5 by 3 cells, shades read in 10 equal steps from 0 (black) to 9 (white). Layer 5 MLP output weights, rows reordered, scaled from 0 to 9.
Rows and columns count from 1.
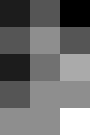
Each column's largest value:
5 5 9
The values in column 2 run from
3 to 5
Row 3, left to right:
1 4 6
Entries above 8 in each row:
0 0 0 0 1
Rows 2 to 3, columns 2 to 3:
5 3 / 4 6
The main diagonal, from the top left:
1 5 6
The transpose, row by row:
1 3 1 3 5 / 3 5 4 5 5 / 0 3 6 5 9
